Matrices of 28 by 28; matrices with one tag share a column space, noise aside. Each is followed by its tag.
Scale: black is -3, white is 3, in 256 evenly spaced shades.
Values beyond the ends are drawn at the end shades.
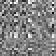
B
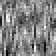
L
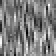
L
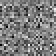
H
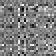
H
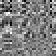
B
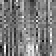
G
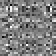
H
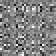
H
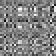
H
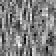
L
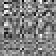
B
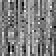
G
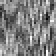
L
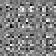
H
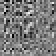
B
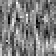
L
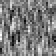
L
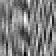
L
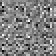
H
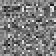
H
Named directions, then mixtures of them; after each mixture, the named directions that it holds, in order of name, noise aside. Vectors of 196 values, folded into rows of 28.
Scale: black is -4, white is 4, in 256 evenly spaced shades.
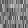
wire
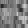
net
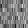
net, wire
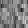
net, wire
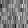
net, wire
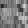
net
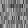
wire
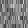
wire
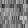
net, wire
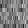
net, wire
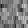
net, wire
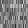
wire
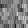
net, wire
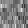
net, wire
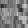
net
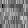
net, wire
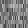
wire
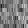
net, wire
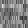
net, wire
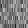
net, wire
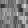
net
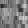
net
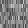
wire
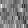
net, wire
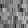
net, wire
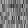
wire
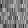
net, wire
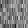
net, wire
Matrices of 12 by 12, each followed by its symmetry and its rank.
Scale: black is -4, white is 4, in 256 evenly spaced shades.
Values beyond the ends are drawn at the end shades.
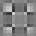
symmetric, rank one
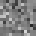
antisymmetric, full rank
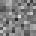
antisymmetric, full rank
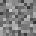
neither, full rank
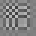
symmetric, rank one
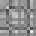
symmetric, rank two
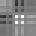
symmetric, rank one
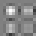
symmetric, rank one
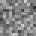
neither, full rank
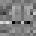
neither, rank two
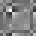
symmetric, rank two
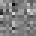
neither, rank two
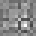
symmetric, rank two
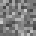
neither, full rank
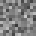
antisymmetric, full rank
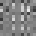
neither, rank two
